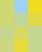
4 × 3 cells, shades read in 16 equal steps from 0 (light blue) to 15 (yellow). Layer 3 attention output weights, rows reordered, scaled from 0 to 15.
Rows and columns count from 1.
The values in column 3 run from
7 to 15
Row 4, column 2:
13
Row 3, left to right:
7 10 7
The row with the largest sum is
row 4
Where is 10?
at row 3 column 2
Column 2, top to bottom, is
0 6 10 13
